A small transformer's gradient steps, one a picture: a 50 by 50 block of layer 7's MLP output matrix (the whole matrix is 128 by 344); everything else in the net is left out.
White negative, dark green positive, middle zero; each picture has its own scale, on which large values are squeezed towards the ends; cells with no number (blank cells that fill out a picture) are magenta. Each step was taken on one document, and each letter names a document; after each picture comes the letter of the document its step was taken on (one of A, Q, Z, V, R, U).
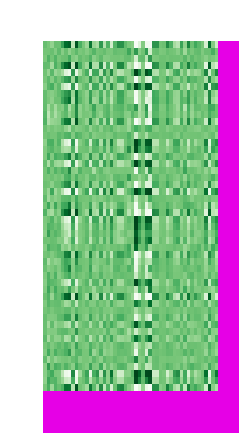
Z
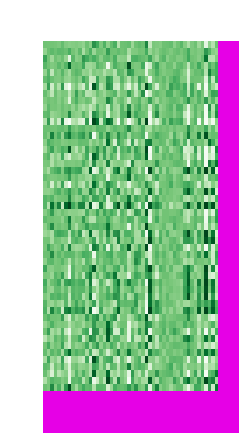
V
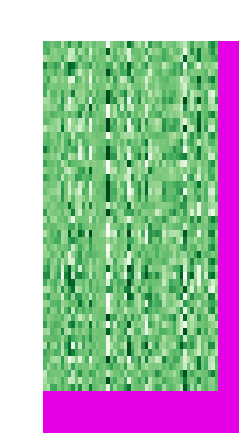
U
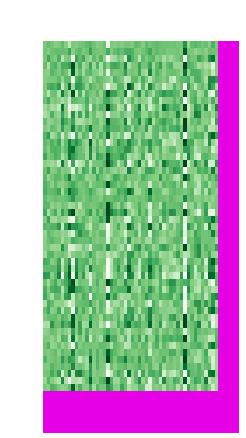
U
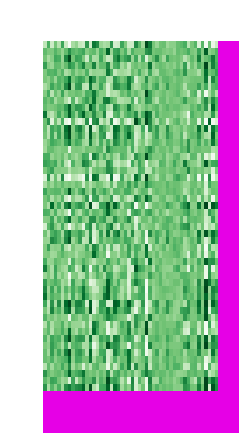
V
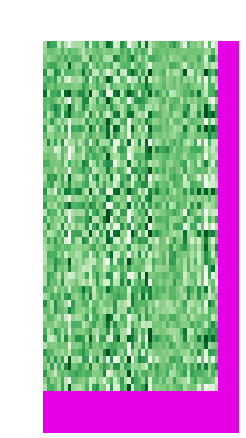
V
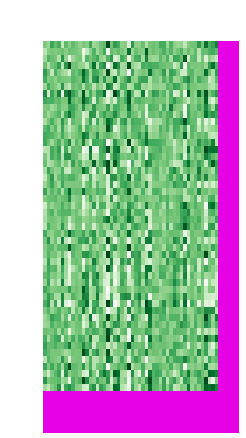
V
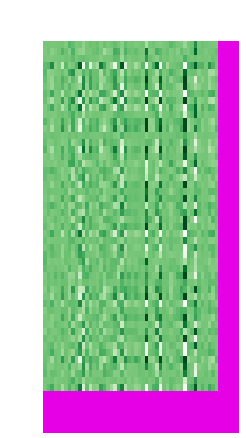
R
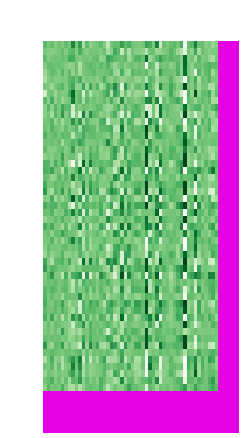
R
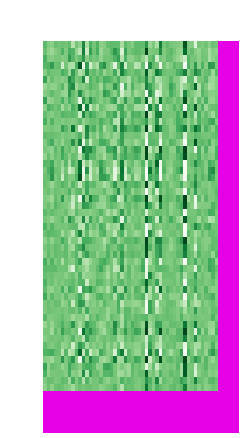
R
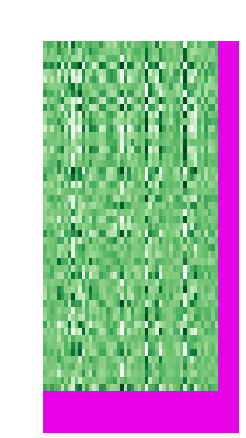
R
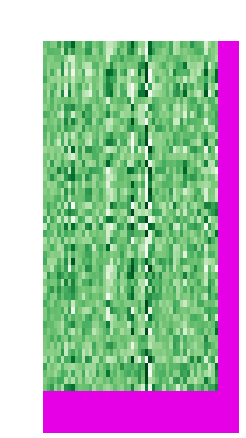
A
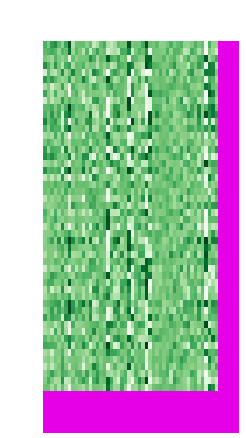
V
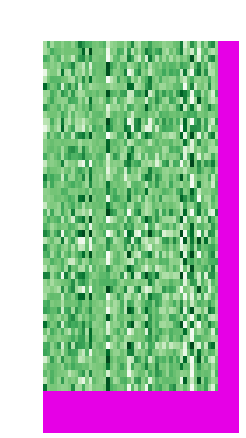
U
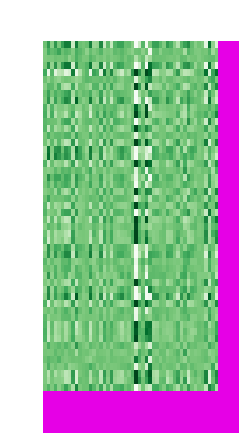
Z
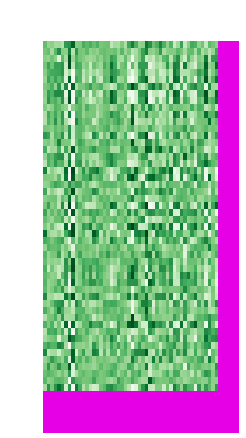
A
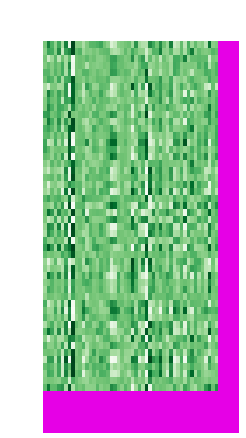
A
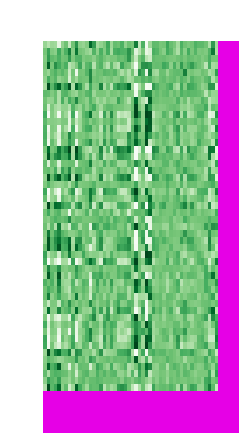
Z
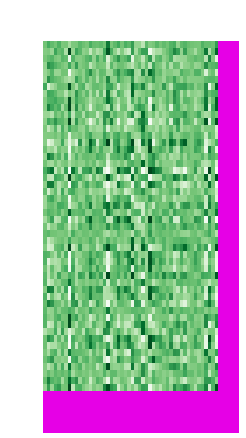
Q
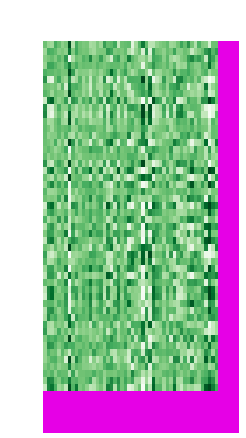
Q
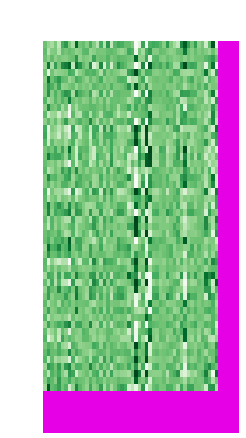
Z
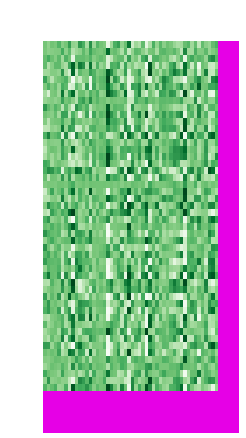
U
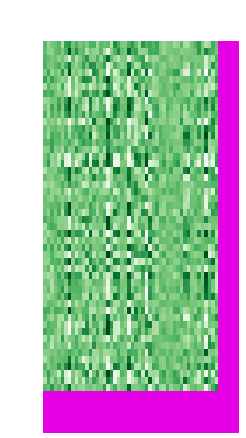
V
